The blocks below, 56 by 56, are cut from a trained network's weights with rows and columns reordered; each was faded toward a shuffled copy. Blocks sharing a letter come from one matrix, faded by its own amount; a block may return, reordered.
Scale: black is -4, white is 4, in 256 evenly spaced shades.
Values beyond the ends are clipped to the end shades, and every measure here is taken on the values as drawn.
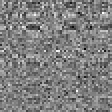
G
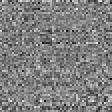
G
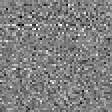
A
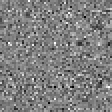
A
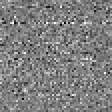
A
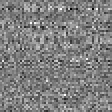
G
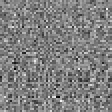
G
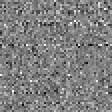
A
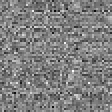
G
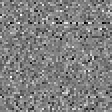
A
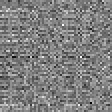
G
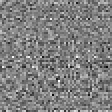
G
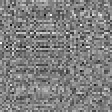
G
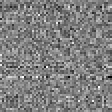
G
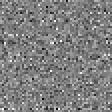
A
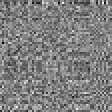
G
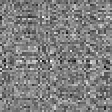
G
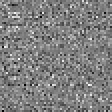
A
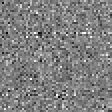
A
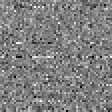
A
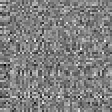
G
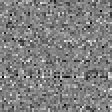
A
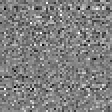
A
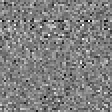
A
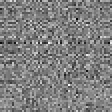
G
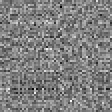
G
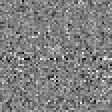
A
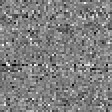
A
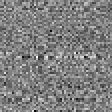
G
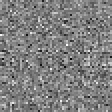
A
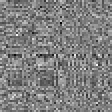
G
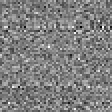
G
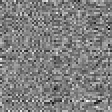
G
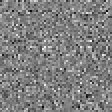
A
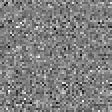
A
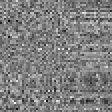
G
